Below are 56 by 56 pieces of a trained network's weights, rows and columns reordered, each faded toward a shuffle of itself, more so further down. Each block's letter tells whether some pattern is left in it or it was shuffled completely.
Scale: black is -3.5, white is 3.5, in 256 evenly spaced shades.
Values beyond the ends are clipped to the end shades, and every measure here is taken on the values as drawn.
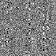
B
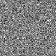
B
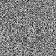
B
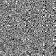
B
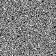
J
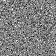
J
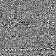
B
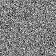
J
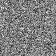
J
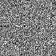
B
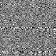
B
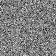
J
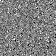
J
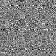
B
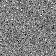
J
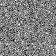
J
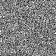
J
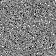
J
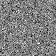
J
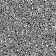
J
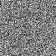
J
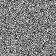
J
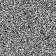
J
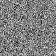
B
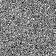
J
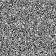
J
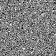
J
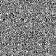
B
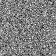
J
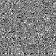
B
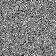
J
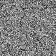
J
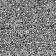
B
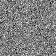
J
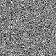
B
